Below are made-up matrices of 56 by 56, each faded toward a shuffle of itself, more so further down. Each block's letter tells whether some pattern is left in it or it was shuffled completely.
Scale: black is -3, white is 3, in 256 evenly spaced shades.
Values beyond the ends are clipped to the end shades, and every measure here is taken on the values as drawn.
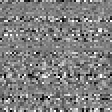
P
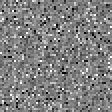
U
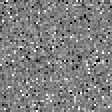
U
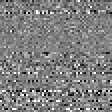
P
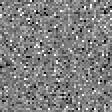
U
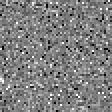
U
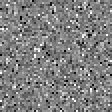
U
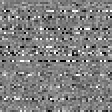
P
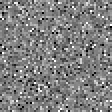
U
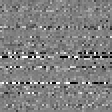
P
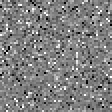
U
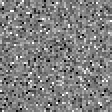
U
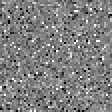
U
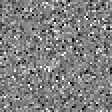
U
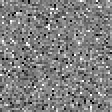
U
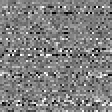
P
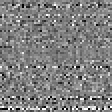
P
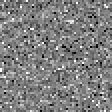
U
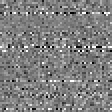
P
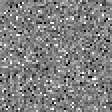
U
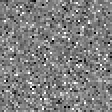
U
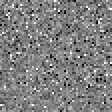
U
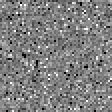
U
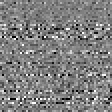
P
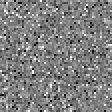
U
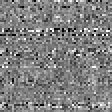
P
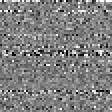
P
